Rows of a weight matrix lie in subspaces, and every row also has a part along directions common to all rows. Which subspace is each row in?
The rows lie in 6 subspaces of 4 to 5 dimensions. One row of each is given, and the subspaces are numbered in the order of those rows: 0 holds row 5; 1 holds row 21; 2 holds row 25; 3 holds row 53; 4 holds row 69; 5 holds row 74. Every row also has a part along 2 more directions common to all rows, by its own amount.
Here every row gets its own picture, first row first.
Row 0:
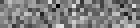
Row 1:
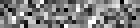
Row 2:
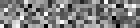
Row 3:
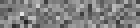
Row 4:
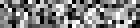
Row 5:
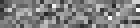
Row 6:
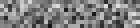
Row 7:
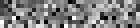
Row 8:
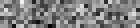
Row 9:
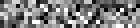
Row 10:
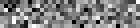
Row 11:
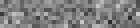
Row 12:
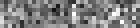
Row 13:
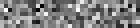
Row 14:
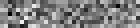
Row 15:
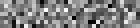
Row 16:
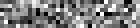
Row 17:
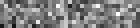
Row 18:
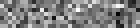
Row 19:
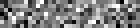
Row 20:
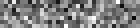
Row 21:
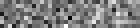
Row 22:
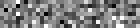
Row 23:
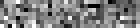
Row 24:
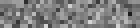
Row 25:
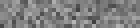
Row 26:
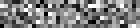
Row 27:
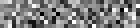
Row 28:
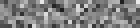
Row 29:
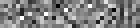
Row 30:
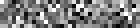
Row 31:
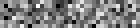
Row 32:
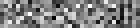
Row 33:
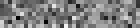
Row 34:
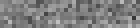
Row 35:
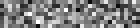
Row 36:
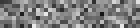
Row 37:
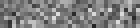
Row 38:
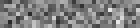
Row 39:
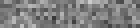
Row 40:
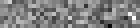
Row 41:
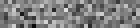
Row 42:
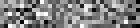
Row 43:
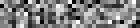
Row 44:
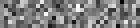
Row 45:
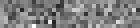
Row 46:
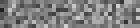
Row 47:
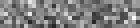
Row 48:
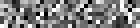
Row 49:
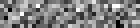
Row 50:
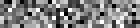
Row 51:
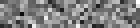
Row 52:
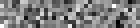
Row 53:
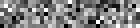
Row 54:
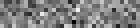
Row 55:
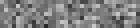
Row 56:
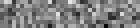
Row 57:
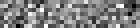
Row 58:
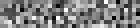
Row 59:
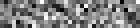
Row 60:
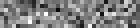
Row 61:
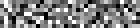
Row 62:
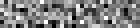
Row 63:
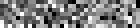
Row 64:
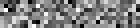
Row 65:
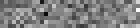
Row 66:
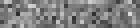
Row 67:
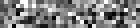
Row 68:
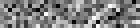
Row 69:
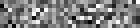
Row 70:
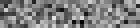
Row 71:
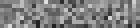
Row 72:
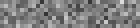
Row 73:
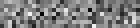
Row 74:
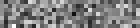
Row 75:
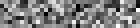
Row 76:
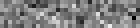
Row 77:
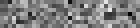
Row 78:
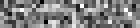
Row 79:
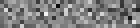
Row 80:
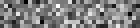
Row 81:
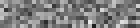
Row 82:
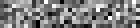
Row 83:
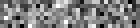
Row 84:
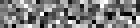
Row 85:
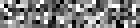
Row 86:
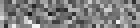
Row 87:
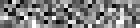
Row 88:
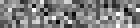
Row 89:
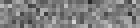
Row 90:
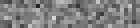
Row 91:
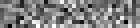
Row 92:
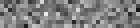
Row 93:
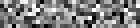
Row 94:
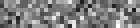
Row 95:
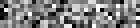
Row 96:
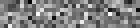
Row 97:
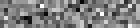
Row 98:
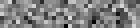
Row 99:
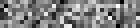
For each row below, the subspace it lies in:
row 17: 1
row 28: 3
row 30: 2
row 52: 2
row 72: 3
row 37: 2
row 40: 4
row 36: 3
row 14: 0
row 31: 1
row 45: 5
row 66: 4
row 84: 4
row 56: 2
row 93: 4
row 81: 0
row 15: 4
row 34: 4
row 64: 0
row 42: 0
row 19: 5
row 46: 0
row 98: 1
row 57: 1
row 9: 2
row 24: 1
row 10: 0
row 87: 5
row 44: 3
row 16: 4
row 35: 5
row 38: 4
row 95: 0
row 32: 5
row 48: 2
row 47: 3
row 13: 4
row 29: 5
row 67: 4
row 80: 1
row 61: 5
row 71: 0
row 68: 0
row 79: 2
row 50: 2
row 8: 5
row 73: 2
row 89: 4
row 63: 3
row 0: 2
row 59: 3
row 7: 3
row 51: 3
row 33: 3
